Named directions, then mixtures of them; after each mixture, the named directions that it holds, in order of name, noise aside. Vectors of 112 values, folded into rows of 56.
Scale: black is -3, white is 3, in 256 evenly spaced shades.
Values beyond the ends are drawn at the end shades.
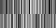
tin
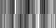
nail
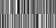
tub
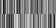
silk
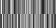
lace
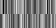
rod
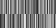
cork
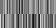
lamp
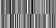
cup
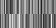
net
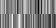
nail, net, tin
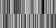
cork, lace, rod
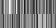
net, tub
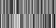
net, silk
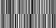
cup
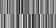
lamp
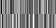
lace, lamp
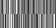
silk, tub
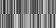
silk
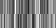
lamp, nail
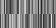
net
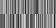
cork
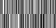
net, rod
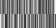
cork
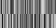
lace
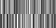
lace, silk
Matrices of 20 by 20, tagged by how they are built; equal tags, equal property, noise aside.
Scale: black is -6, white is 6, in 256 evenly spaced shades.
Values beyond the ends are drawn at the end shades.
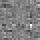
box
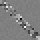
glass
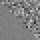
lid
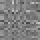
box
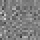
box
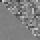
lid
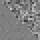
lid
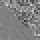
lid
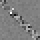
glass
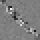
glass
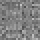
box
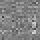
box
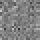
box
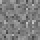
box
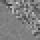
lid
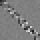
glass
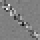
glass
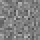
box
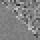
lid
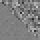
lid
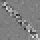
glass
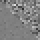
lid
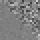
lid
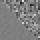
lid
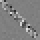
glass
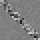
glass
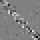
glass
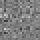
box
